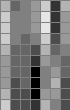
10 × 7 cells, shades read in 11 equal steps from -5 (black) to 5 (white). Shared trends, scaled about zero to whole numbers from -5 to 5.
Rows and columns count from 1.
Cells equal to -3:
5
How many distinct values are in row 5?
4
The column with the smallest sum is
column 4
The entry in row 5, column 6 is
-1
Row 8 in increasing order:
-5 -2 -2 -1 0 1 2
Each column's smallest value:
1 -2 -2 -5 0 -3 -2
